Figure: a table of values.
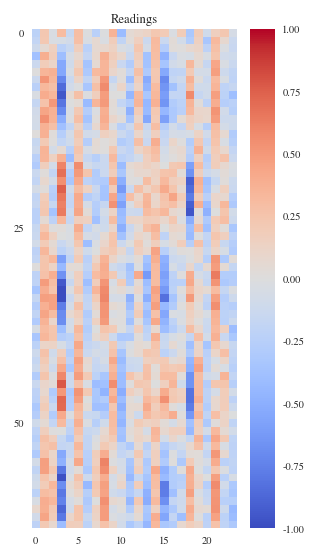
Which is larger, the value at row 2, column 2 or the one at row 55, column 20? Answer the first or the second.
the first
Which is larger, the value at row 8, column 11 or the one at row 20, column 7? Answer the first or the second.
the second
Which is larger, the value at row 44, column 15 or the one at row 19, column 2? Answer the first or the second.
the first
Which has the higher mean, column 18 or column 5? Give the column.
5
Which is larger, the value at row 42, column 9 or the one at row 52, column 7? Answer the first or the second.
the first
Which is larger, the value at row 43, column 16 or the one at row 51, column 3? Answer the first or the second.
the first
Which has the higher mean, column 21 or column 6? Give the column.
21
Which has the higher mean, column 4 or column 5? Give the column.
5
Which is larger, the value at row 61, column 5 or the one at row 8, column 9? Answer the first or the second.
the first
